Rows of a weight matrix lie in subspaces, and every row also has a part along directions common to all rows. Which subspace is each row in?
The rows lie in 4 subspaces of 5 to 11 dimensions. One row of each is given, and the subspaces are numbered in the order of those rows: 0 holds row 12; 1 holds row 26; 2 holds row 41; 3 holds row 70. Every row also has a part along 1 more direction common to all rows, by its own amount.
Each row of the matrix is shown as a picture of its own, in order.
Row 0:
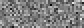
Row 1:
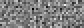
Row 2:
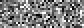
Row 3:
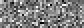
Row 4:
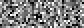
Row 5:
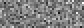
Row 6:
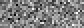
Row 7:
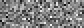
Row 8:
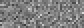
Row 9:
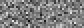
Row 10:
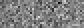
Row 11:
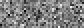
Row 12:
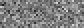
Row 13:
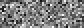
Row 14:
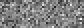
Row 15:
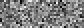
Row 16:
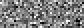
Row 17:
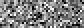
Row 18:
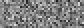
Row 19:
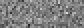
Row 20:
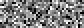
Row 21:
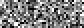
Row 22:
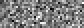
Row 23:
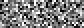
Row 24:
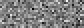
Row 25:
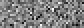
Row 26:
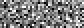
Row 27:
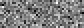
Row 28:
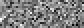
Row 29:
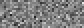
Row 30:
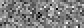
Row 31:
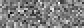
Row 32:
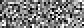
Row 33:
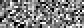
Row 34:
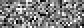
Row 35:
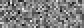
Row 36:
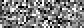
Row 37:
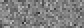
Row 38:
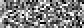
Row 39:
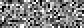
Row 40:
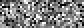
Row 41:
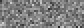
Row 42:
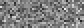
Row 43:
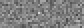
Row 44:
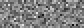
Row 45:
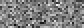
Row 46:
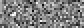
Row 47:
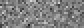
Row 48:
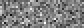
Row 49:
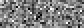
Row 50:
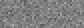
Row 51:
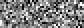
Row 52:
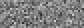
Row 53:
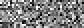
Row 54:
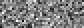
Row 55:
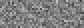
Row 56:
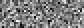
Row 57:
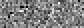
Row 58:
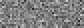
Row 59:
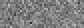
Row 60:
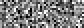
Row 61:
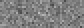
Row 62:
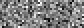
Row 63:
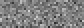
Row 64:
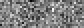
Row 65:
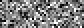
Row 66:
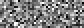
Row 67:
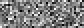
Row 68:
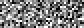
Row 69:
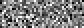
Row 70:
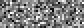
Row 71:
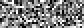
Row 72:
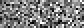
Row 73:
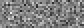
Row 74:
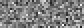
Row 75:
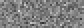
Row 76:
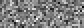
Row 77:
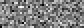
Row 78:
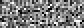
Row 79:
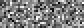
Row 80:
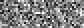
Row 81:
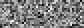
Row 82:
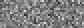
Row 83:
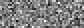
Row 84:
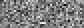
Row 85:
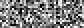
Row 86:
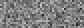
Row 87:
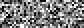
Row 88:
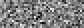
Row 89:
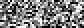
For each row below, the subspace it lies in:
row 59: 3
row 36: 3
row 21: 1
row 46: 3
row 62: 1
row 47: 1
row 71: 2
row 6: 3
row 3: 2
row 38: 2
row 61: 2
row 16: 2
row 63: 2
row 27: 0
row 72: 1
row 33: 1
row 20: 0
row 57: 3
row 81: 3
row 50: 2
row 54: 1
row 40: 2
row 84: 2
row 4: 3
